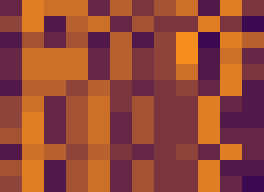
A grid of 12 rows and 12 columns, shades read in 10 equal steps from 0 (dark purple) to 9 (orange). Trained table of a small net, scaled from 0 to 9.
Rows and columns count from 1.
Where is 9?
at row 3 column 9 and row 4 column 9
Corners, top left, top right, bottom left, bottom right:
2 3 4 0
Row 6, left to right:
1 6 6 4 6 3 2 3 4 2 8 1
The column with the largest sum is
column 2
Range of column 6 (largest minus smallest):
4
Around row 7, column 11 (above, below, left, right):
8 1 8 1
